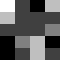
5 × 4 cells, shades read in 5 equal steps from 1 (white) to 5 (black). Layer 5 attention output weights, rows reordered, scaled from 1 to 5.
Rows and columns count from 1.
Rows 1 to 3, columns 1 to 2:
1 4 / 2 4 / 4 4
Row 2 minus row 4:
-3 1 2 -1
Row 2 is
2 4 4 4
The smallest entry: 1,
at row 1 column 1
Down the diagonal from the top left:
1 4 4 5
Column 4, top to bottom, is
2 4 3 5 4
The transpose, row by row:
1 2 4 5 5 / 4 4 4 3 4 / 5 4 4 2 2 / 2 4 3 5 4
